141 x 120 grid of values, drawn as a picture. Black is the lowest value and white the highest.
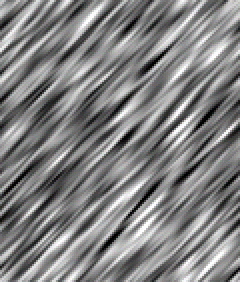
The grain runs diagonally up to the right. No row or column stands out. The values follow a bell shape. The halves do not mirror each other. There is no overall slope. Overall the values sit about 50% of the way up the scale.
